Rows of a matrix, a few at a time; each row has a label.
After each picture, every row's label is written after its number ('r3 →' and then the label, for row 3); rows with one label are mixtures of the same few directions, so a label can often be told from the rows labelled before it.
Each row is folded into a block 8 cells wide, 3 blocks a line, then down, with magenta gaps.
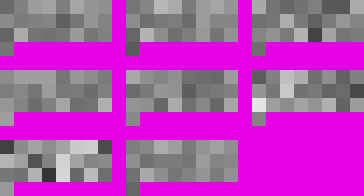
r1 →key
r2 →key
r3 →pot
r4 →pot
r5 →pot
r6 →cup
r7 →pot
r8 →key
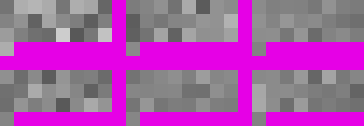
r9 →pot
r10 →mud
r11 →mud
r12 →mud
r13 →key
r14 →mud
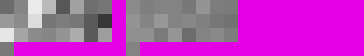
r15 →cup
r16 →mud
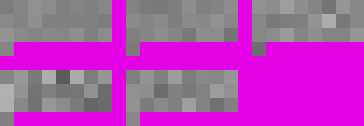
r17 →cup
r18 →pot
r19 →key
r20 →mud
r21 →mud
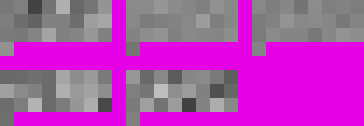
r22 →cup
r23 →key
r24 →mud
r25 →pot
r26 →mud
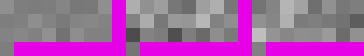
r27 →pot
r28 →cup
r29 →cup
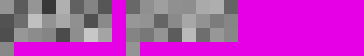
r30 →mud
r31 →pot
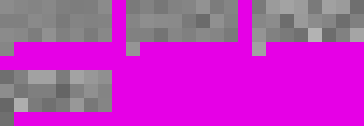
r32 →pot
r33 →key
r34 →pot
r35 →key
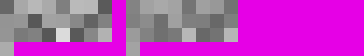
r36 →pot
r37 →pot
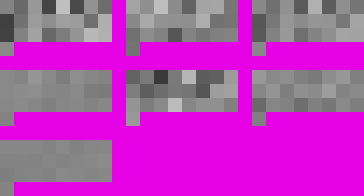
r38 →mud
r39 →cup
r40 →mud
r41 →cup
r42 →cup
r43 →cup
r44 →mud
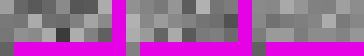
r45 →pot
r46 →mud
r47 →key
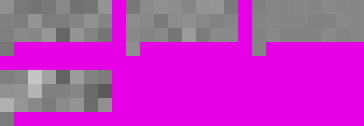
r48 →pot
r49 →pot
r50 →key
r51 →cup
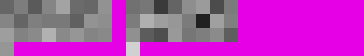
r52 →cup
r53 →key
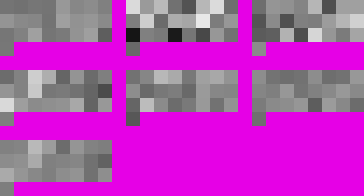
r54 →pot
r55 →cup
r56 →mud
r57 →cup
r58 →key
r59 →pot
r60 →cup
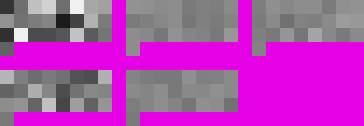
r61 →key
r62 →pot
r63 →mud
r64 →pot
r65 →pot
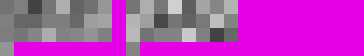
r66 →cup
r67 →mud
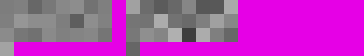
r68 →key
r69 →pot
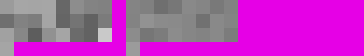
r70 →pot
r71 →key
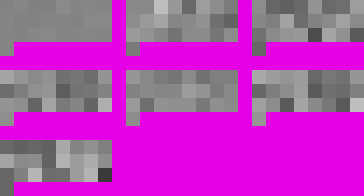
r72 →cup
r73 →cup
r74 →pot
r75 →pot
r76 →key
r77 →pot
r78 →pot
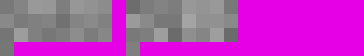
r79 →key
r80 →pot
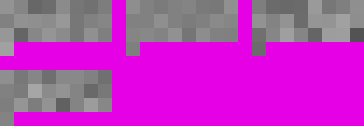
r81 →key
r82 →pot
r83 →pot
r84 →mud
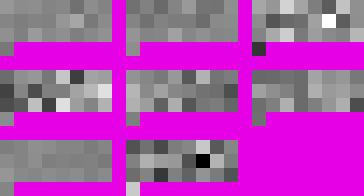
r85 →key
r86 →cup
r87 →key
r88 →mud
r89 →mud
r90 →pot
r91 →cup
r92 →key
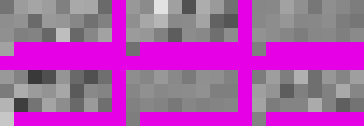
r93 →pot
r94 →cup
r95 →cup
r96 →key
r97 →cup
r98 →mud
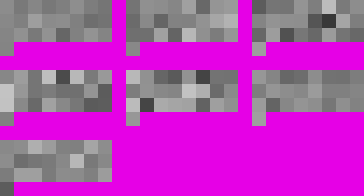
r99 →mud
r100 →mud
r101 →key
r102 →mud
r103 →key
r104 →key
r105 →key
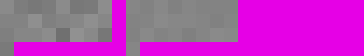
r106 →pot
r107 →mud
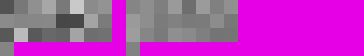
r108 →key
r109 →mud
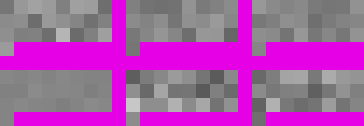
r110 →pot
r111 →pot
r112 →pot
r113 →mud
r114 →cup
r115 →key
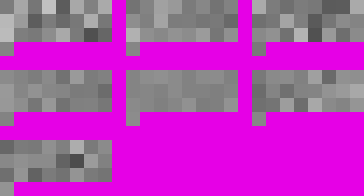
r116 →mud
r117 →cup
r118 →pot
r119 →mud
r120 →pot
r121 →mud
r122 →key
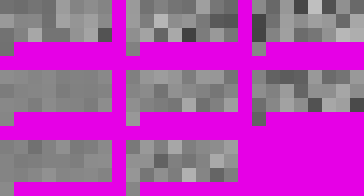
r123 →pot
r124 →mud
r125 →mud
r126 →pot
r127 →pot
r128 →pot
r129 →cup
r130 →mud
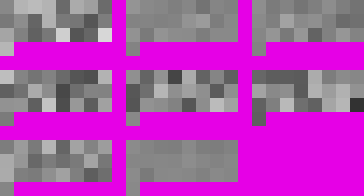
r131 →pot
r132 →key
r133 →mud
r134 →pot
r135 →mud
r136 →pot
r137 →mud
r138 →key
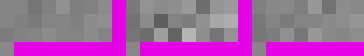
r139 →cup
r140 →mud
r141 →mud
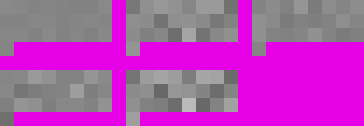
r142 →pot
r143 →pot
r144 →mud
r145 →key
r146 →pot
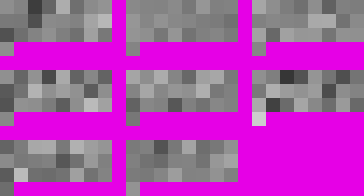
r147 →cup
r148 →mud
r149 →key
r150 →mud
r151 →cup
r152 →key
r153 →key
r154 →cup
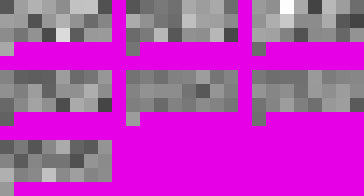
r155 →pot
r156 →pot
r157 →cup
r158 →pot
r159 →key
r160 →pot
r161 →cup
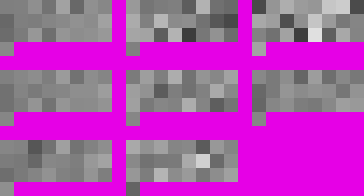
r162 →mud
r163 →mud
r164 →pot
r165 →mud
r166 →mud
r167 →mud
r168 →cup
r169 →key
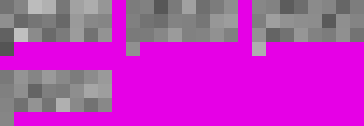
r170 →key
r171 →cup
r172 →key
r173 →mud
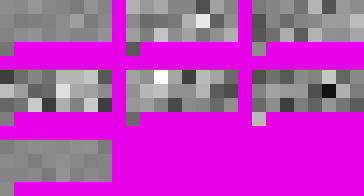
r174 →key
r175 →key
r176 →mud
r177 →pot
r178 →cup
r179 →key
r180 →pot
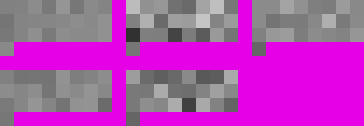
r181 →mud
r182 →cup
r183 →key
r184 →pot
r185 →pot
